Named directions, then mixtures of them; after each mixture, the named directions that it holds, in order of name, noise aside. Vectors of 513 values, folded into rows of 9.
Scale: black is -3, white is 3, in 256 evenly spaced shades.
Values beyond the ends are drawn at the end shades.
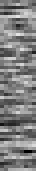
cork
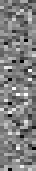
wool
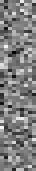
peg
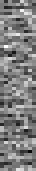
cork, peg, wool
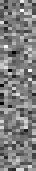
peg, wool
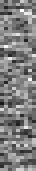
cork, peg, wool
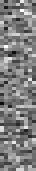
cork, peg, wool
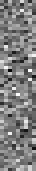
peg, wool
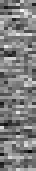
cork, peg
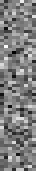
peg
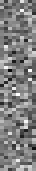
peg, wool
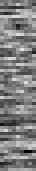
cork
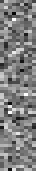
peg, wool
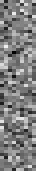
peg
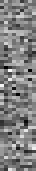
cork, peg, wool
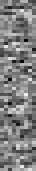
cork, wool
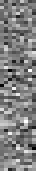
cork, peg, wool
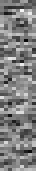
cork, wool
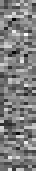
cork, peg, wool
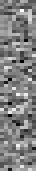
cork, wool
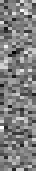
peg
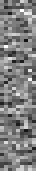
cork, peg, wool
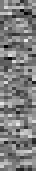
cork, peg, wool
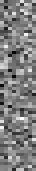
peg
